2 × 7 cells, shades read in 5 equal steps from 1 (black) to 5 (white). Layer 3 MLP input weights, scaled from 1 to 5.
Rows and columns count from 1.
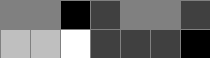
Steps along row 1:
same down up up same down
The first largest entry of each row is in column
1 3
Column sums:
7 7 6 4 5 5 3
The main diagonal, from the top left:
3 4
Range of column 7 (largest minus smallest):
1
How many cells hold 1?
2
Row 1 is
3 3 1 2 3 3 2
